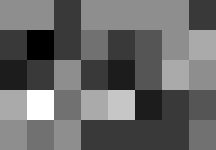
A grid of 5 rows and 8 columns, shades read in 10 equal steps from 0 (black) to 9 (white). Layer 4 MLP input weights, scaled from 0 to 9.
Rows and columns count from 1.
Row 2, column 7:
5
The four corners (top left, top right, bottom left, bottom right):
5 2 5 4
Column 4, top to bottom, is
5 4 2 6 2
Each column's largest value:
6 9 5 6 7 5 6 6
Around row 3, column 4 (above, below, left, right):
4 6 5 1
